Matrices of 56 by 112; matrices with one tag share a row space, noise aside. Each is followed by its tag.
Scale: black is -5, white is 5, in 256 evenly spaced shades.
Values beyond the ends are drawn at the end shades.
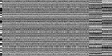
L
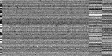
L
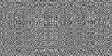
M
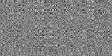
M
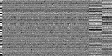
L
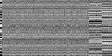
L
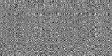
M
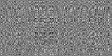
M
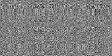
M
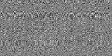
M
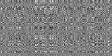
M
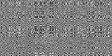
M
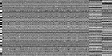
L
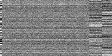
L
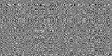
M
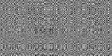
M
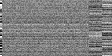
L
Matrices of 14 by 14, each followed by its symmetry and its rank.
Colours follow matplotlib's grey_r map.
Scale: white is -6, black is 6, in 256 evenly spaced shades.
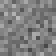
symmetric, full rank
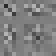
symmetric, rank two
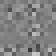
neither, rank three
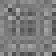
symmetric, rank two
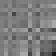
symmetric, rank two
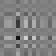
neither, rank one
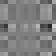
neither, rank one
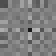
symmetric, rank two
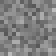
symmetric, full rank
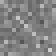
symmetric, full rank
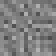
antisymmetric, rank two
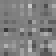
antisymmetric, rank two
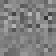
neither, rank three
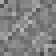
symmetric, full rank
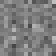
neither, rank three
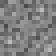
symmetric, full rank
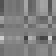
neither, rank one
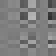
neither, rank one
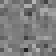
neither, rank three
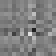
antisymmetric, rank two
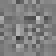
antisymmetric, rank two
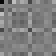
symmetric, rank two
